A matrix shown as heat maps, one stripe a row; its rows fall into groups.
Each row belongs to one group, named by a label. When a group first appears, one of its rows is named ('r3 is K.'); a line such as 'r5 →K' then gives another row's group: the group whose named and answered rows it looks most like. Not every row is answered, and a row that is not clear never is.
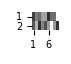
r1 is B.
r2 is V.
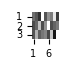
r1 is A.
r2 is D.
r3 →B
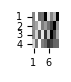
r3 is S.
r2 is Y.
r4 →Y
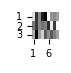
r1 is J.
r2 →B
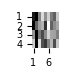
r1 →D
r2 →D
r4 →J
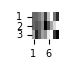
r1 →V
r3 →V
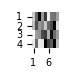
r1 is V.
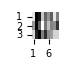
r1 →A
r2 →A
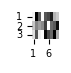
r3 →Y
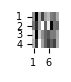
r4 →Y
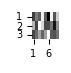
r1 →B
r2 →Y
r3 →D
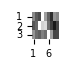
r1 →A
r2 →Y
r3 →V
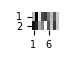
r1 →J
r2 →B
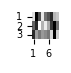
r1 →A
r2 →Y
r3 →B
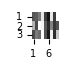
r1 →B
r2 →Y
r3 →B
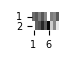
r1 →D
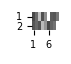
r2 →B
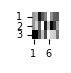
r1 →V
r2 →S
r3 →D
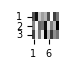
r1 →B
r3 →S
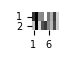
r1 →B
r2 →J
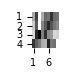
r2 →Y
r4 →B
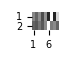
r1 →B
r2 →D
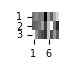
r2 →V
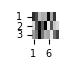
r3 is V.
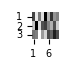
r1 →S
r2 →J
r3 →Y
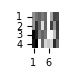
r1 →V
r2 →A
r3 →D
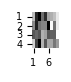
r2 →B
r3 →B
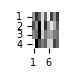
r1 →A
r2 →V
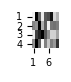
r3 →J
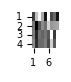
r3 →B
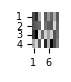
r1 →A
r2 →A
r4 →S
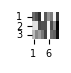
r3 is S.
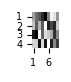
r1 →J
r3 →D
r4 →S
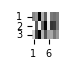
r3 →V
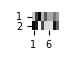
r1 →V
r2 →D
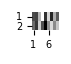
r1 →A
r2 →J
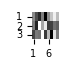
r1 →J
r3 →A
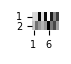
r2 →Y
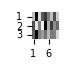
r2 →S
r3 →D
